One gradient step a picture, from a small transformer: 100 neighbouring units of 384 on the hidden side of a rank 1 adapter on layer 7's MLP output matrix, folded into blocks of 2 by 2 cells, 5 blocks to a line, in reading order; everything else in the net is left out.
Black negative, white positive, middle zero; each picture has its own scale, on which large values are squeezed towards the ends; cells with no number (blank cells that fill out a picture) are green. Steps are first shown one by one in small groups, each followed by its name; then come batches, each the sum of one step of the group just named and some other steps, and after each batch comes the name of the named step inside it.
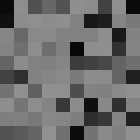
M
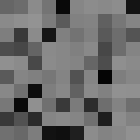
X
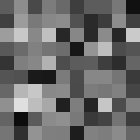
M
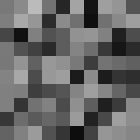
X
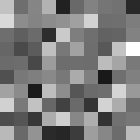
X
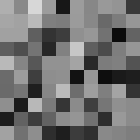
X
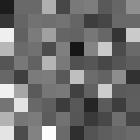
M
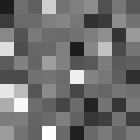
M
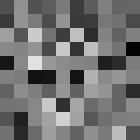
M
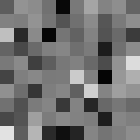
X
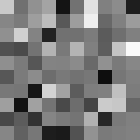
X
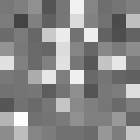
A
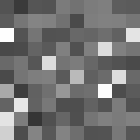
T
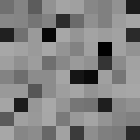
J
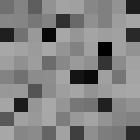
J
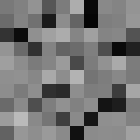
A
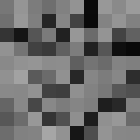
A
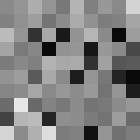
A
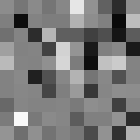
A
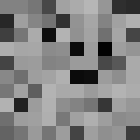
J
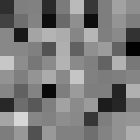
A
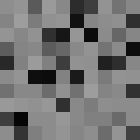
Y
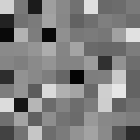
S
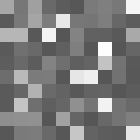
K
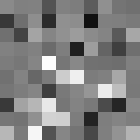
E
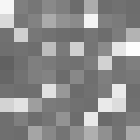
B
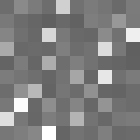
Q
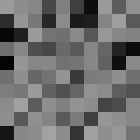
Y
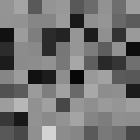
Q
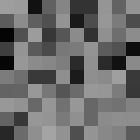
S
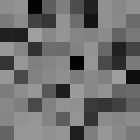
S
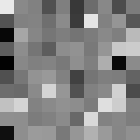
B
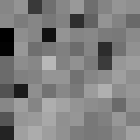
E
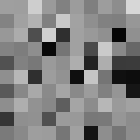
K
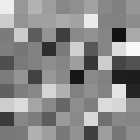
B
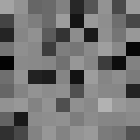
K
